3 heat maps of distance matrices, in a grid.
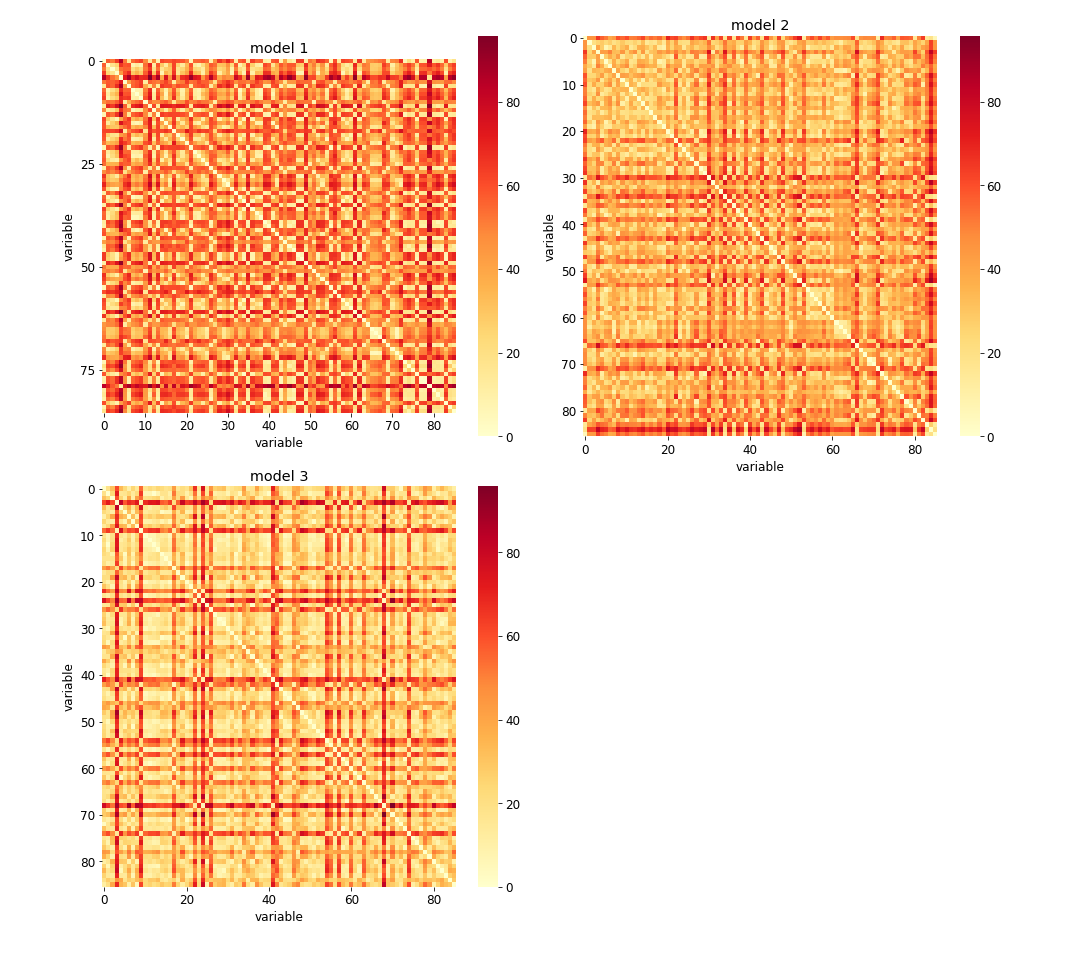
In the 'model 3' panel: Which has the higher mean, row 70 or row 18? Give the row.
70
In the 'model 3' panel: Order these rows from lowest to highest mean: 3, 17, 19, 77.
77, 19, 17, 3
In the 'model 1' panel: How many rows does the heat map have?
86
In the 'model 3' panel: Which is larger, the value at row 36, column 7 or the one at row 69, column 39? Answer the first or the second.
the first
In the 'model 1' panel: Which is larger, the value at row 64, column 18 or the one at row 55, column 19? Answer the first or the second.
the second
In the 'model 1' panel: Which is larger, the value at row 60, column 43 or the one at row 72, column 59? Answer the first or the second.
the first
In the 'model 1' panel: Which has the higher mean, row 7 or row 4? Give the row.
4
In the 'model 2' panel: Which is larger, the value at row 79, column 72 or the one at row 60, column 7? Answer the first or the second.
the first
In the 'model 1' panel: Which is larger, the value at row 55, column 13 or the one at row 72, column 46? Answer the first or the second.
the second
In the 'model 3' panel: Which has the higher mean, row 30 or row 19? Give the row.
19
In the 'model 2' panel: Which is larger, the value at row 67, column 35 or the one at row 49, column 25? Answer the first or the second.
the first
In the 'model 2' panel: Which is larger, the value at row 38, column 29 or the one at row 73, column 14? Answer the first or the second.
the first
